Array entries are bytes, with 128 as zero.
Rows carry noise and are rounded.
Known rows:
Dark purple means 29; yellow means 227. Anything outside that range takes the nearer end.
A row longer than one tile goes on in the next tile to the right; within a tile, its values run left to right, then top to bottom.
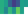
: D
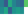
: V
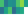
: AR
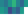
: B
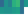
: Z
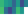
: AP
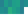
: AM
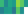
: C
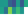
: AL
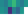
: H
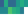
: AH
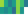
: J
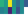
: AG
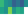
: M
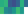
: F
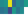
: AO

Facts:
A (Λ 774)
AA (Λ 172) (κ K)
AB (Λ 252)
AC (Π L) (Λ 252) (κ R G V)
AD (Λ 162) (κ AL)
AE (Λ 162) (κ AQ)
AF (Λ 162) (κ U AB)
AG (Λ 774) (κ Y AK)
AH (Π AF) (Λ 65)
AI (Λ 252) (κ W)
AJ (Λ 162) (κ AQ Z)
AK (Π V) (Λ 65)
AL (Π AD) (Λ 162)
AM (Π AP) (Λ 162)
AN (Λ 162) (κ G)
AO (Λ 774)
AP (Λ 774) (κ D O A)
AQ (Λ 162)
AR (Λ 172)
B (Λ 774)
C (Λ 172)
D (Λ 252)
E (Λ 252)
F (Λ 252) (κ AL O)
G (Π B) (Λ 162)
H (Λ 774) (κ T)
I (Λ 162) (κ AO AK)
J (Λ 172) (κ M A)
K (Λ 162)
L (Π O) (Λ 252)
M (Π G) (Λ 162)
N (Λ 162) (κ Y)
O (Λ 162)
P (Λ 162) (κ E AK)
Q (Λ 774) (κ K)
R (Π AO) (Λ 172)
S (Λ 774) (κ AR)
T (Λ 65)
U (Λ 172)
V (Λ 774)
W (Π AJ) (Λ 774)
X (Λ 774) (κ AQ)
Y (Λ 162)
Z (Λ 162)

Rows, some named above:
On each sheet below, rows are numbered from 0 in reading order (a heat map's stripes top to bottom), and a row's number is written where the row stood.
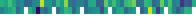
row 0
N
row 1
X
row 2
Y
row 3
E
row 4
AA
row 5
AK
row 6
A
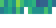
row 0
C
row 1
F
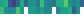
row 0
F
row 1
AF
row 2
N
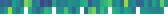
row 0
G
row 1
A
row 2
K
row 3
R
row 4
AE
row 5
AI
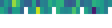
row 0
AJ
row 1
T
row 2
F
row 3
Q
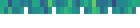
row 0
AD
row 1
E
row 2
AN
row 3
Y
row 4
AC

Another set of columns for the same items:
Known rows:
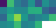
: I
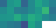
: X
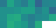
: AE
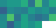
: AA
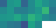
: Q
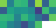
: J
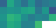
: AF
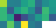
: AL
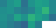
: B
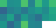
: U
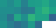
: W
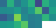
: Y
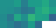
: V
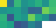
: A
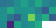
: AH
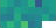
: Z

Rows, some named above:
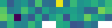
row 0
F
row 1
A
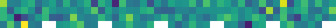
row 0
AL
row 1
Y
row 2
N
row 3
C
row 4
AP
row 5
D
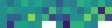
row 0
T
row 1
AK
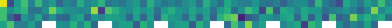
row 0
D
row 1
E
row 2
AI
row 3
AI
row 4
AD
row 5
AC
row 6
AO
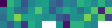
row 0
AG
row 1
AK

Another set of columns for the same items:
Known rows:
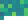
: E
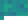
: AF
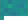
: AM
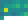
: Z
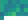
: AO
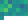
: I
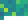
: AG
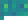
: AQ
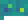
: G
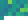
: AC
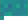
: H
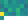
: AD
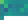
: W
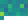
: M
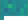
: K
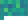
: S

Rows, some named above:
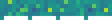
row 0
AC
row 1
G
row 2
AI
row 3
G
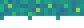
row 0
Y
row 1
F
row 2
G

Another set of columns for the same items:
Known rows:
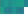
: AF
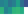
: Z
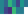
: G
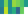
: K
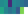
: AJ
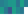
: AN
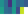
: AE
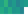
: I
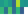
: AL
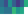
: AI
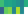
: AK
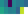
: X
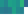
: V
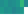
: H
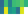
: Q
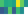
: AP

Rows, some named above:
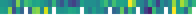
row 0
F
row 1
AK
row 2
E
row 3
A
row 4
AP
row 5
G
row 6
AA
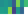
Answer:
F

